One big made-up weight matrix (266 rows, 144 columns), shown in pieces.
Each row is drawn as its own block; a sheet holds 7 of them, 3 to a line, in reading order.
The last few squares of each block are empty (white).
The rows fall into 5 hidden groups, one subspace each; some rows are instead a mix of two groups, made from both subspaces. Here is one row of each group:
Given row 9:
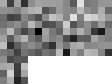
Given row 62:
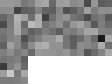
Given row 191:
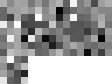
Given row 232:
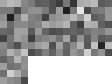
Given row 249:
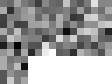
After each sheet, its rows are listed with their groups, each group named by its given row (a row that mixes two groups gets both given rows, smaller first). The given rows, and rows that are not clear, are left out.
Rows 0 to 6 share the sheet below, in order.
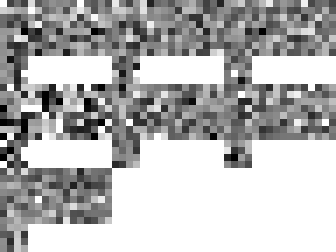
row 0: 9
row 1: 9
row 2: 9 and 62
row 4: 232 and 249
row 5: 62
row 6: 9
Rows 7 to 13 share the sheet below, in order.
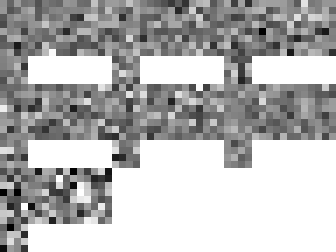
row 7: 249
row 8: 232
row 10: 62
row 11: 62
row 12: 191
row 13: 191
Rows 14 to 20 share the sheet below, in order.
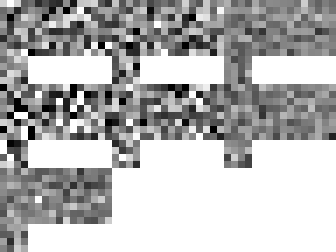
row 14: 232
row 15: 249
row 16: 9
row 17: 249
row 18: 232
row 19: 9
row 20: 9
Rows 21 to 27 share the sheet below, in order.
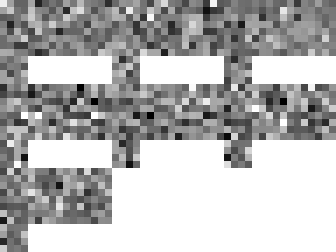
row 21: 9 and 232
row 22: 191
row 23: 191
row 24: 9
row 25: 9
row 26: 62
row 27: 62
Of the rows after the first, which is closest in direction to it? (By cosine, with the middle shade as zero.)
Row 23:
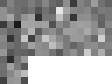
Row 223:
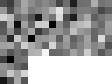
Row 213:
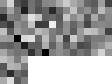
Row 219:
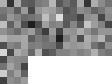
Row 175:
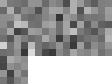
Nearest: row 223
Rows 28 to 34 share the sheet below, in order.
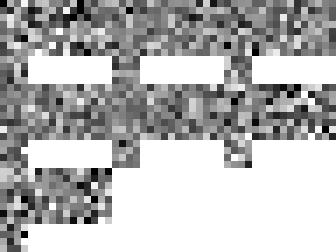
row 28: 9 and 232
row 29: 62 and 191
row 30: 249
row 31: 9 and 62
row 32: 191
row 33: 232
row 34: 9
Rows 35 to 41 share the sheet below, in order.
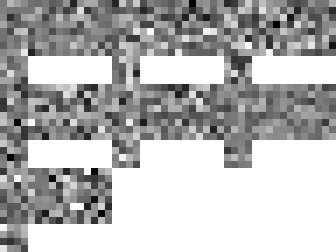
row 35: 232 and 249
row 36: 9
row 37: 232 and 249
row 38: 232
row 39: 232
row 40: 62
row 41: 62 and 191
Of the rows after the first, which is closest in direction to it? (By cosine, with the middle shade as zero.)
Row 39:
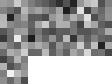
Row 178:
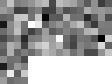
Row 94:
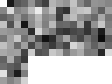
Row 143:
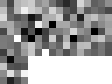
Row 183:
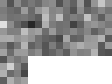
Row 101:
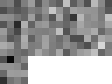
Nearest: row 143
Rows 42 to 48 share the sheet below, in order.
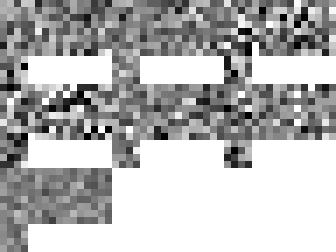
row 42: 9
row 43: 232
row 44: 249
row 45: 232
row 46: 249
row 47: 62
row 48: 249
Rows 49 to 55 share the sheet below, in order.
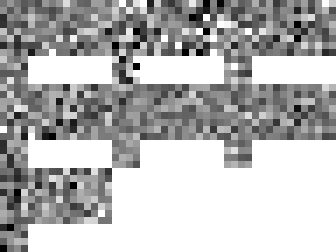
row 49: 232 and 249
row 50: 9
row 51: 62
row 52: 249
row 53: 232
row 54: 62
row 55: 191
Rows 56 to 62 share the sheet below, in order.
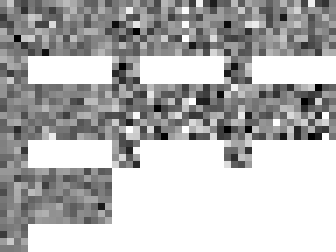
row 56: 232
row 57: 62
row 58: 62
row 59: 249
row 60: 249
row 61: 9 and 191
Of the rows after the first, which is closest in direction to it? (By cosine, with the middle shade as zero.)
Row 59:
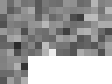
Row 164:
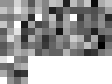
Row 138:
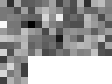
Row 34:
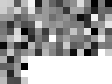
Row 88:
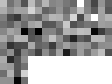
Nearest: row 34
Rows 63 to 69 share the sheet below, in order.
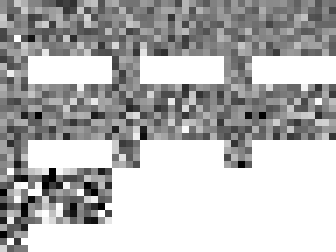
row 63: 232
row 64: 249
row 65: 249
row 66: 9
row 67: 249
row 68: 9
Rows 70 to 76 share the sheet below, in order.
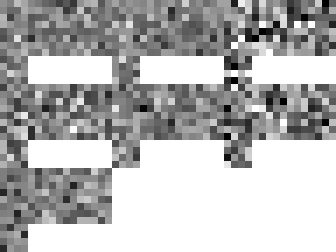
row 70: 232
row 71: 191
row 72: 62 and 232
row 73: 249
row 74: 62
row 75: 62
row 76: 191 and 249
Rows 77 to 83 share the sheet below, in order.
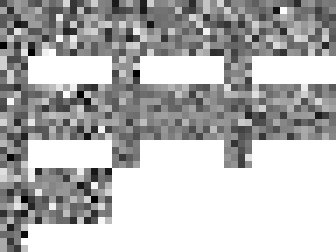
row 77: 249
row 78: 9
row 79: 191
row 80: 232
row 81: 232
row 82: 9
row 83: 9
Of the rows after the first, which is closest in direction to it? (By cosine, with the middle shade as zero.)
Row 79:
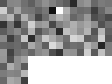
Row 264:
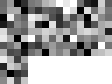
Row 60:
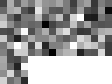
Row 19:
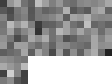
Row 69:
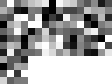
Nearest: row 60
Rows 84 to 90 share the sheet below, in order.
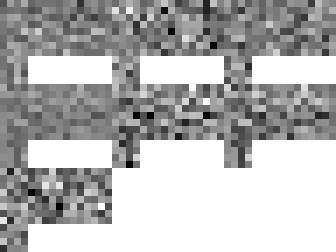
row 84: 9
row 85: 191
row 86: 62 and 249
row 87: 9
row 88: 9
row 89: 9
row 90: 62
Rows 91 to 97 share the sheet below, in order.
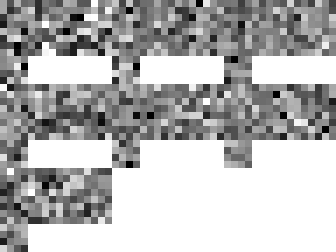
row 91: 249
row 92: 62 and 249
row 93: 191
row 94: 9 and 191
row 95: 9
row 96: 191
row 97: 62 and 232
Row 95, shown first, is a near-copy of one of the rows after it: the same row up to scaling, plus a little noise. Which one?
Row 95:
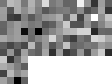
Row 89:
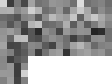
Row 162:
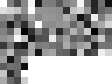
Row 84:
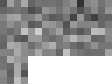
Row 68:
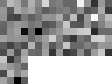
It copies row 68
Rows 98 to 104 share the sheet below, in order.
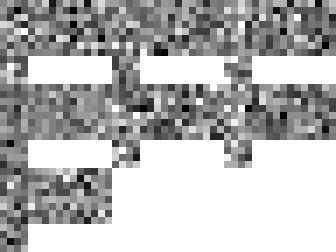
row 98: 62
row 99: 249
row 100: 191
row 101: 191
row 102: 62
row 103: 62 and 191
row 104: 232
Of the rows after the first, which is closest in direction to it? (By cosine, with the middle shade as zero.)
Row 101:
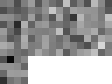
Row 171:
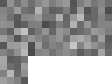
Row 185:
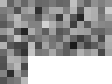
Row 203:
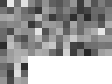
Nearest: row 185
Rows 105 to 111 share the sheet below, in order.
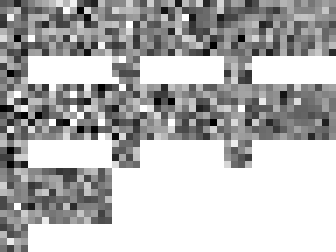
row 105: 232
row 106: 191
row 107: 9 and 232
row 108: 62
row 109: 62
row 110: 191
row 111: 232
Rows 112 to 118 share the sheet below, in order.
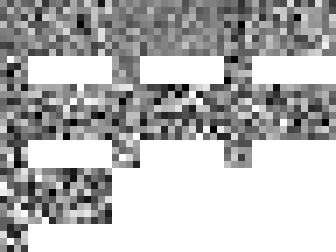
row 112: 62 and 191
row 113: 249
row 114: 191
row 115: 9
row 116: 232
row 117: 62
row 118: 232 and 249
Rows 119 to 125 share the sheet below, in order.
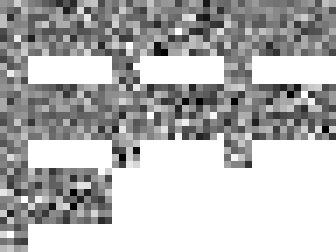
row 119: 232
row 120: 249
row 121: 62 and 249
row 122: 232
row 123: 9
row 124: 232
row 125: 62
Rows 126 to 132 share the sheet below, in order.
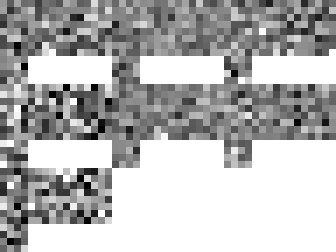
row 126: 249
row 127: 62
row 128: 9
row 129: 191
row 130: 249
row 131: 62
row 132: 232
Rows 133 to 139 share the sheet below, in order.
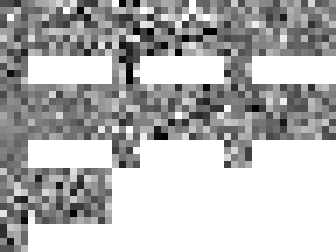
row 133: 232
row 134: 9
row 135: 62
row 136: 191 and 232
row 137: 249
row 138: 62
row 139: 249
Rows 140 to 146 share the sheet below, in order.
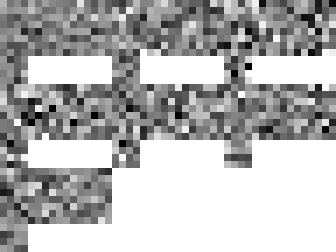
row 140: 9
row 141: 191 and 232
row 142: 9
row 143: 9 and 232
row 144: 191 and 249
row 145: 62 and 191
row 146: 62 and 232
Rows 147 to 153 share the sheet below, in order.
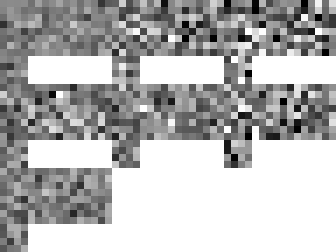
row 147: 62
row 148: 62
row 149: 9
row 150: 191
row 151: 62
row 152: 249
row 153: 249
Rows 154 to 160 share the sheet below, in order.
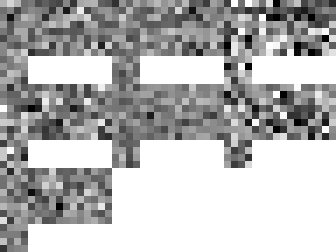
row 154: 232
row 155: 9 and 232
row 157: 62
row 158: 9
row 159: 191
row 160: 62
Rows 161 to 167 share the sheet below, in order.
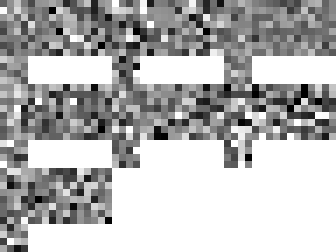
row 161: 191
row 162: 9
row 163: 232
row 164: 191
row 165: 249
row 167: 9 and 232
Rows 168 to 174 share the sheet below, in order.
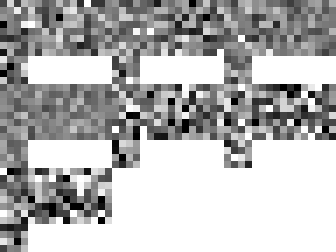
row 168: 62
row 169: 9
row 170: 232
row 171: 249
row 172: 249
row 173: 232
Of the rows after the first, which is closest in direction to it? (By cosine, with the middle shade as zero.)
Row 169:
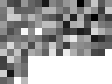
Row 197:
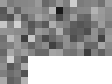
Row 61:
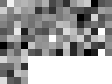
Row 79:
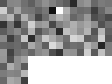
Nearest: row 197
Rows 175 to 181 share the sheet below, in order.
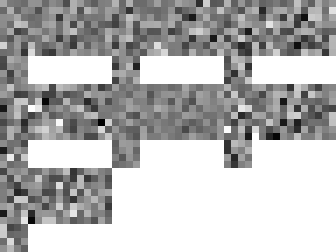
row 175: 249
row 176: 62 and 249
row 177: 249
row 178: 62
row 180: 249
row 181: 249
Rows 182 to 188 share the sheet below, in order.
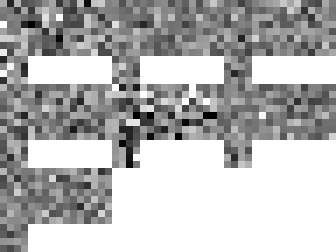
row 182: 62
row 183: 62
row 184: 232
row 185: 249
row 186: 9
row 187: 9
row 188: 62 and 191
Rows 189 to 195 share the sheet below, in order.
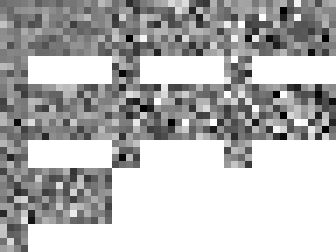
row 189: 62
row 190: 232
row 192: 232
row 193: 62
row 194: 191
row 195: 249
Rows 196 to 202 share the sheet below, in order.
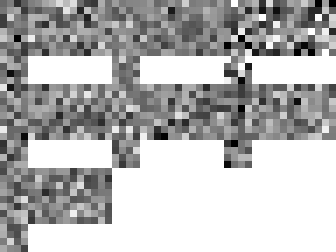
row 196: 232
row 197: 191
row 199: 9 and 249
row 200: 249
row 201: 191
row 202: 249
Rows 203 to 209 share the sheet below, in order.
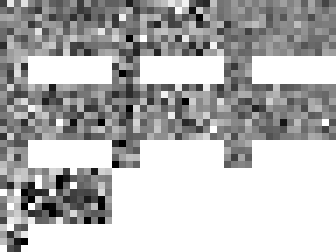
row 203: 9
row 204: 232
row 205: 62
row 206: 62
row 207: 191
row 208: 62
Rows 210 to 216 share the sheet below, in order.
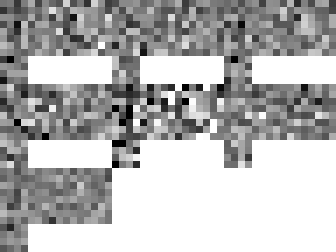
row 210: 191
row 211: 249
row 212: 191
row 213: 232
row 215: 9
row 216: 191 and 249
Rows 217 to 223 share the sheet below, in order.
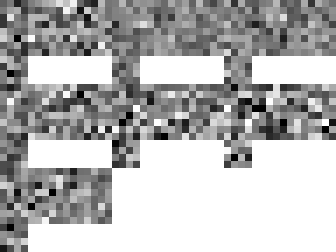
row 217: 232
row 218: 62
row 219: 62
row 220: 232
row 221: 191 and 249
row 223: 191 and 232
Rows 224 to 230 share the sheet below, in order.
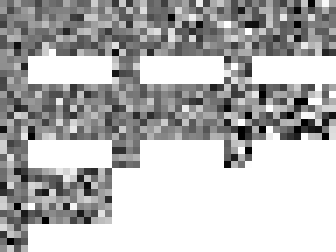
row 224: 249
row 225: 62
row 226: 62
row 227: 249
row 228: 62
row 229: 249
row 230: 232
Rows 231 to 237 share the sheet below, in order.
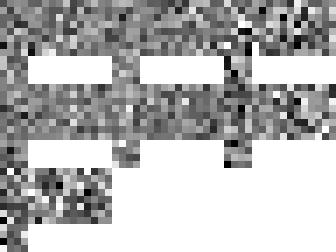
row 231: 249
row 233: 249
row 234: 62
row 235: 191
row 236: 191
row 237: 62
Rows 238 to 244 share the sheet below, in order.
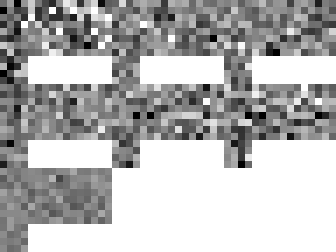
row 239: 62
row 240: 249
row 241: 191
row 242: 9 and 232
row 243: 9
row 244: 191
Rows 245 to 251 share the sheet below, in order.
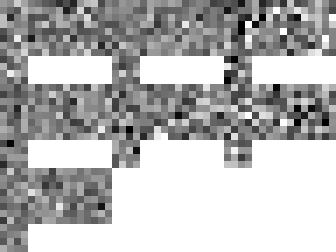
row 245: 232
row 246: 62 and 249
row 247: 62 and 191
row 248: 191
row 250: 62
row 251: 62
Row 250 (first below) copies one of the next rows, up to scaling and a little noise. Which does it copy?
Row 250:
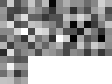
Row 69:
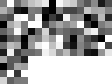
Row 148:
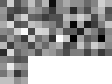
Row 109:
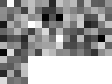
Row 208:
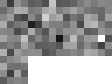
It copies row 148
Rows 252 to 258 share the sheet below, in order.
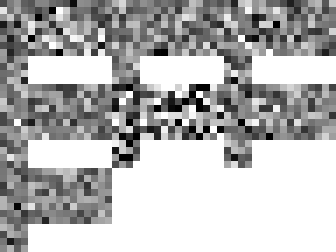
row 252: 191
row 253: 232 and 249
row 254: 232
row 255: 232
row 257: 232
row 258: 232
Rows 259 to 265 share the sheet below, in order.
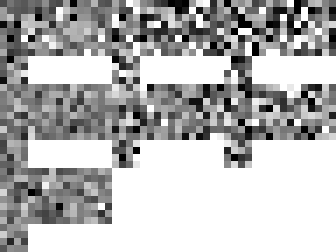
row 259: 191
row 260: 232
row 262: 249
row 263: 9
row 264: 232
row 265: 62
